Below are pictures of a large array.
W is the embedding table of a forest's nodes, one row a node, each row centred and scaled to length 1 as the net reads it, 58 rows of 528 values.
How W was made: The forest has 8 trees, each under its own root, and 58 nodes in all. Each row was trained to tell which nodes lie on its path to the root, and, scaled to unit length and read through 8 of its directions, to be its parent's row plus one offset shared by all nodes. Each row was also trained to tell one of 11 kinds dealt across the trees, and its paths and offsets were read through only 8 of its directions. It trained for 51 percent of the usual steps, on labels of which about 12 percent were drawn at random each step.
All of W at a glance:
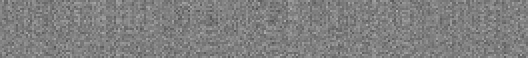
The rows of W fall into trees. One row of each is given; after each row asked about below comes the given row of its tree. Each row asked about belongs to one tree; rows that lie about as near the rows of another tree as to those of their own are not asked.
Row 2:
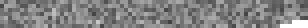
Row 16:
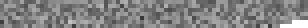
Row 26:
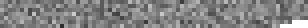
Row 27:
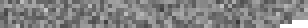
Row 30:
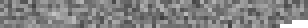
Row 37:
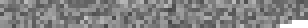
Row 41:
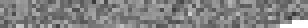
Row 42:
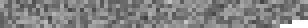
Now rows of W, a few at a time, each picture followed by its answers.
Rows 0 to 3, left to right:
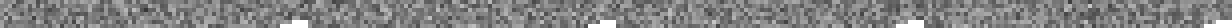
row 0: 26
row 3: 30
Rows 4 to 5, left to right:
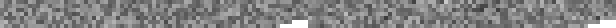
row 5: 27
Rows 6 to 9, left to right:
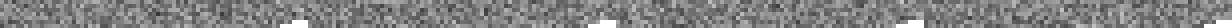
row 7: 16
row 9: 16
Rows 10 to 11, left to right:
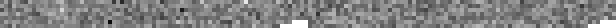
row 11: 42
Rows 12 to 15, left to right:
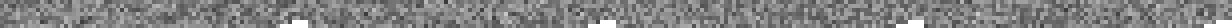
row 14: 30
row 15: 2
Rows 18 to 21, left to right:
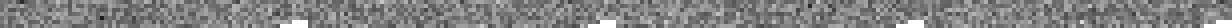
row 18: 2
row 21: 30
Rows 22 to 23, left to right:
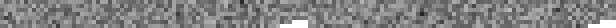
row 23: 42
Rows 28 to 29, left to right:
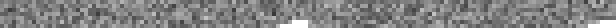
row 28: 27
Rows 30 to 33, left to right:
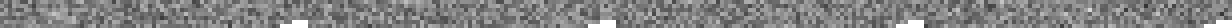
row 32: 16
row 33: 16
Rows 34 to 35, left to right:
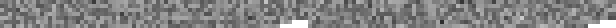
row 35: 26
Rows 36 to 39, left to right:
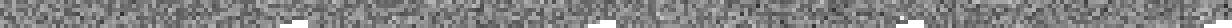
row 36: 30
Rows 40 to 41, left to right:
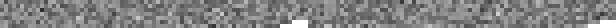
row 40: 16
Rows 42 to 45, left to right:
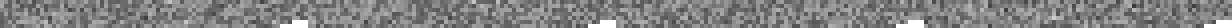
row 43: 42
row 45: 30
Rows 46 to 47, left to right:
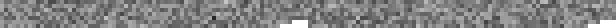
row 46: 37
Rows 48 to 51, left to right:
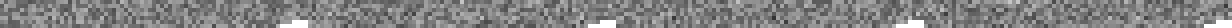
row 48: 2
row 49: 37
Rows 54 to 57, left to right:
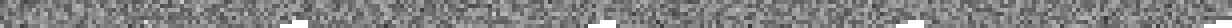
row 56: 41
